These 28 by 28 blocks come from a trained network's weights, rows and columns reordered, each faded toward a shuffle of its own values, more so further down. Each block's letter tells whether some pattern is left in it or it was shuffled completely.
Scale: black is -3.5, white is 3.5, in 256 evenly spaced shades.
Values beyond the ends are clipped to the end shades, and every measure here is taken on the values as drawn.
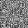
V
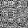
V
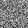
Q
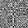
V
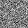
Q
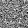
Q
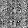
V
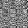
V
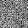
V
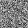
Q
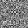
V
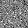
Q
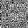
V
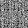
V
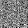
V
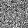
Q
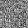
V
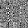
V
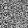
V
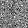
Q
